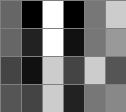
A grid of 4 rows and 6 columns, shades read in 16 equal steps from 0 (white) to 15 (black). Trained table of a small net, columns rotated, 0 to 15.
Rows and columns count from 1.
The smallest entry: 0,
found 2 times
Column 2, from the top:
15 13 14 11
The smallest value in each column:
9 11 0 11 3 3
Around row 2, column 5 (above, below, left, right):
8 3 14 6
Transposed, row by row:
9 9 11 10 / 15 13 14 11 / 0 0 3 3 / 15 14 11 13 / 8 8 3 8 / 3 6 10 7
